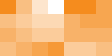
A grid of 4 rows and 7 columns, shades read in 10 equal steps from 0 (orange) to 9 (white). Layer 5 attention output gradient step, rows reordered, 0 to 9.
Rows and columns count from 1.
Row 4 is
4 3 2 1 5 5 4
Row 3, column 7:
3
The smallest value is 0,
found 3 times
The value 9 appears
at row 1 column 4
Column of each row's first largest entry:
4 3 3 5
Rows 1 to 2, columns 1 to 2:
0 4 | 4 5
